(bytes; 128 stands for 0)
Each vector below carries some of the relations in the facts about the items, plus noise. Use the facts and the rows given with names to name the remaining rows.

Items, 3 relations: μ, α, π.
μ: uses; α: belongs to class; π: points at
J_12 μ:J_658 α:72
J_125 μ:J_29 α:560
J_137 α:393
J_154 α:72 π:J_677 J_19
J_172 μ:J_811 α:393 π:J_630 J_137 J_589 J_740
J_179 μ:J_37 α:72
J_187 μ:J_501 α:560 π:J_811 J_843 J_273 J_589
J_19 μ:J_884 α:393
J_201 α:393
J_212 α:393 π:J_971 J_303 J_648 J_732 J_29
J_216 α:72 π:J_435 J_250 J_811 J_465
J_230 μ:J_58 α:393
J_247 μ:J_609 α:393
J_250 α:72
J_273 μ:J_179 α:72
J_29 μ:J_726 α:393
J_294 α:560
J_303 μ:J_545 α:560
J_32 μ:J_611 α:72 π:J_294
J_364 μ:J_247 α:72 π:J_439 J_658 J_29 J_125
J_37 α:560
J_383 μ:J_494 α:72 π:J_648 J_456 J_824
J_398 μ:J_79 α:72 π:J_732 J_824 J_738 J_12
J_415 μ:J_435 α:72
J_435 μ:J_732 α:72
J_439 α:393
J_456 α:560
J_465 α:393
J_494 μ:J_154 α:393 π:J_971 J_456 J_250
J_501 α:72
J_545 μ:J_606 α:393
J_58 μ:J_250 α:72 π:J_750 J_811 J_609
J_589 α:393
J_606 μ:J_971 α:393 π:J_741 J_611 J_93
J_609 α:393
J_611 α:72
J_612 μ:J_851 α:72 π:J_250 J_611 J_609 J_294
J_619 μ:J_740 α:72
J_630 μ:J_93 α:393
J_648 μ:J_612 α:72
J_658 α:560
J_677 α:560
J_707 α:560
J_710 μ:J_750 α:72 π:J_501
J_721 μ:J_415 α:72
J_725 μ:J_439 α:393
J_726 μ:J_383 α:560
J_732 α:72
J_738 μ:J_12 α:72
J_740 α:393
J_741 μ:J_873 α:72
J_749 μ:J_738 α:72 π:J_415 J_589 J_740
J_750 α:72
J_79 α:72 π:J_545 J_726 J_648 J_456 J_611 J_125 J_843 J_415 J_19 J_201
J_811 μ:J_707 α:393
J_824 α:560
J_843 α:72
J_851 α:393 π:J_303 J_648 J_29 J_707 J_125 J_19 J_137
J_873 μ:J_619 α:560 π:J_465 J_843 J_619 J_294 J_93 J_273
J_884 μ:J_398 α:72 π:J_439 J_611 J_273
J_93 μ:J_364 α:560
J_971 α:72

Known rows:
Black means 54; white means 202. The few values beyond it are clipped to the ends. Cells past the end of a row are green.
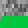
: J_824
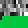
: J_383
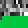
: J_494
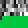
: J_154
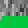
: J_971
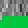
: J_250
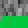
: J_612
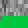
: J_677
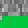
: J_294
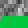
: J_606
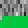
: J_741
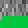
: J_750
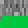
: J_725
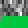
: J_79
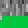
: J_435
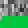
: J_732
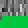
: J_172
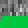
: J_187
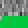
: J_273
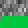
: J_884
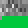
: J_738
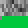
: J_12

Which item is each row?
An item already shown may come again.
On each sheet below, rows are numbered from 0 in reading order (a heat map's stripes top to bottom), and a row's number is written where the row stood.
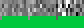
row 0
J_37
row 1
J_738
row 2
J_93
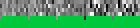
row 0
J_439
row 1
J_740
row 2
J_738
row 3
J_364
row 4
J_247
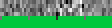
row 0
J_721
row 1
J_187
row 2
J_29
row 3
J_137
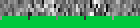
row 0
J_32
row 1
J_726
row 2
J_749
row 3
J_364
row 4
J_971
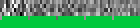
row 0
J_609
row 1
J_398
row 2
J_398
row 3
J_658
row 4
J_589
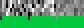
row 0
J_630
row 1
J_125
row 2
J_137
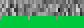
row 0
J_501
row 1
J_619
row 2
J_749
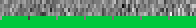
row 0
J_456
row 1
J_212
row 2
J_415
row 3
J_137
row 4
J_710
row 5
J_707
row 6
J_19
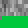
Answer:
J_677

